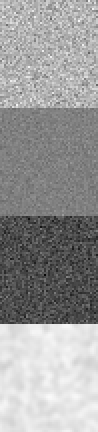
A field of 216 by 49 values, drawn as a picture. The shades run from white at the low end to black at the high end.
It is made of 4 by 1 panels. Panel 1,1: low, fine-grained. Panel 2,1: middling, fine-grained, faint in contrast. Panel 3,1: high, fine-grained. Panel 4,1: very low, blotchy, faint in contrast.
